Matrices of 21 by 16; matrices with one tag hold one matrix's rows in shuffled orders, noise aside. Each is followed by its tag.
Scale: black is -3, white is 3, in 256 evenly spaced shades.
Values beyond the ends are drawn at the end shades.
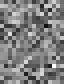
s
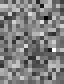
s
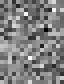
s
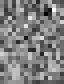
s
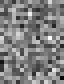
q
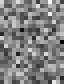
q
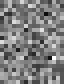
s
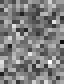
q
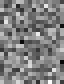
q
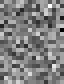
q
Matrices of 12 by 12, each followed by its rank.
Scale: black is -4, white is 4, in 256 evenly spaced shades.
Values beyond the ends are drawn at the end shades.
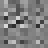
two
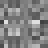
two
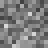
full rank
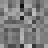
two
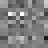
two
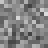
full rank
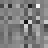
two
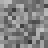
full rank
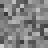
full rank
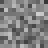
full rank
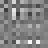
two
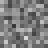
full rank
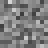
full rank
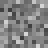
full rank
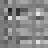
two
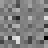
two
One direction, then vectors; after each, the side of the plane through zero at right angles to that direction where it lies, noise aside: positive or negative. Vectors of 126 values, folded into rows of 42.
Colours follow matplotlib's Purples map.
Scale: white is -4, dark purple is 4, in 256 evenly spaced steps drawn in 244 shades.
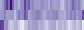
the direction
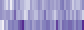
negative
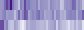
positive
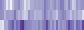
negative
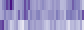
positive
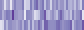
negative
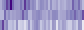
positive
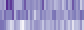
positive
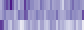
positive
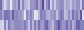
negative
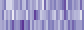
negative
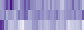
positive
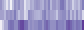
negative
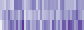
negative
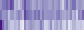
positive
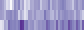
negative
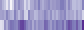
negative
